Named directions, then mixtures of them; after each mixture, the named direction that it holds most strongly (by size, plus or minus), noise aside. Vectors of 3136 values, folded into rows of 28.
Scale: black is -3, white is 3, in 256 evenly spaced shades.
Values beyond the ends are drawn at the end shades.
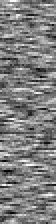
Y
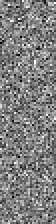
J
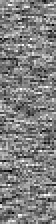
Y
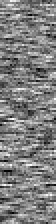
Y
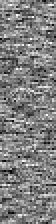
Y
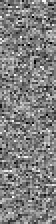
J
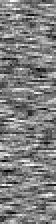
Y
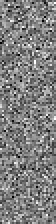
J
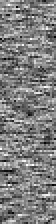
Y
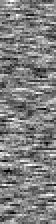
Y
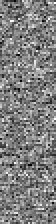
J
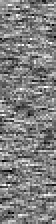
Y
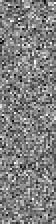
J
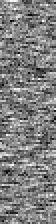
Y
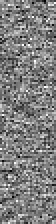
J
